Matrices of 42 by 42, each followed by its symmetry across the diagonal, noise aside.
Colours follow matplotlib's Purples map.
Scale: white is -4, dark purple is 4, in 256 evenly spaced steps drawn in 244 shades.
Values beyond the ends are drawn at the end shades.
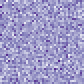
antisymmetric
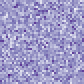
antisymmetric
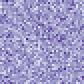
antisymmetric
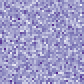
neither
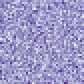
neither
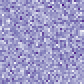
neither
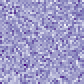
antisymmetric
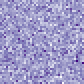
antisymmetric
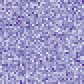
neither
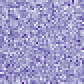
antisymmetric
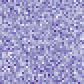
neither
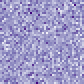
neither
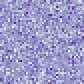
antisymmetric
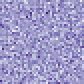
antisymmetric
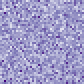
neither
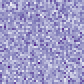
neither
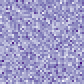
antisymmetric
